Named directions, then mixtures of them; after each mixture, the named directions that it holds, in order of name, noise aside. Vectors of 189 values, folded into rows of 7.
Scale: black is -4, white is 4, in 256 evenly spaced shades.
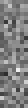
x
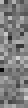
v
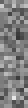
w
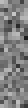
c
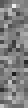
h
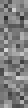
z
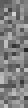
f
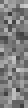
w, x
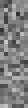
f, h, z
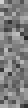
c, v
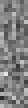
c, w, x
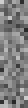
c, v, z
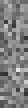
x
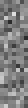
c, f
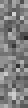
c, f, w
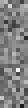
c, x, z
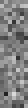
w, x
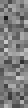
z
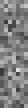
w, x, z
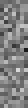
f, x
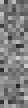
v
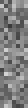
w, z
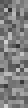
f, z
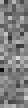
v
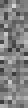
h, v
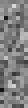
f, h, z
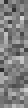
f, v, z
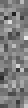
c, f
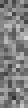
c, w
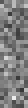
w
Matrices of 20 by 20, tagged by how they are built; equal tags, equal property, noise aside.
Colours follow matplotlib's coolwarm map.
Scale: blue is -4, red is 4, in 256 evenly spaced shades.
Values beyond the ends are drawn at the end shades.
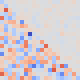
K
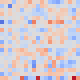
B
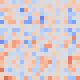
B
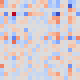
B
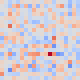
B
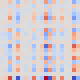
B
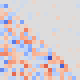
K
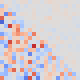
K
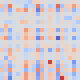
B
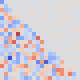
K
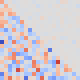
K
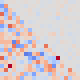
K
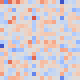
B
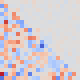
K
